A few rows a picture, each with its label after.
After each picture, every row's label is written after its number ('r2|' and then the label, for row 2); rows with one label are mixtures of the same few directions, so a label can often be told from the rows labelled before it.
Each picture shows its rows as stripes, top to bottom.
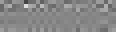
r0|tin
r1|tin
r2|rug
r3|rug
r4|rug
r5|rug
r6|rug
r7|rug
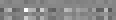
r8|tin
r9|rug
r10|tin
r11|rug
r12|tin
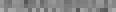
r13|tin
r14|tin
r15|rug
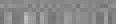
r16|tin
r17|rug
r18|rug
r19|tin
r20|tin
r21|tin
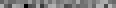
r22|rug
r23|tin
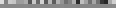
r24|rug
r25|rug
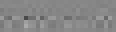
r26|tin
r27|rug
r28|rug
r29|rug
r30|tin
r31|tin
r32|tin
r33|tin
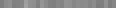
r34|tin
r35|tin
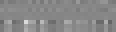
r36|rug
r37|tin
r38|rug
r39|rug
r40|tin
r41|tin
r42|tin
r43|tin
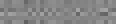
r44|tin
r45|tin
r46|rug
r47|rug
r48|rug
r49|tin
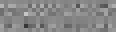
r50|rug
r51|rug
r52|rug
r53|tin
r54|tin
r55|tin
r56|tin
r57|rug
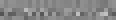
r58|rug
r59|rug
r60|tin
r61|rug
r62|tin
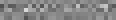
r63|rug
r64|rug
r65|tin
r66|tin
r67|tin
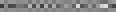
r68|rug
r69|rug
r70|rug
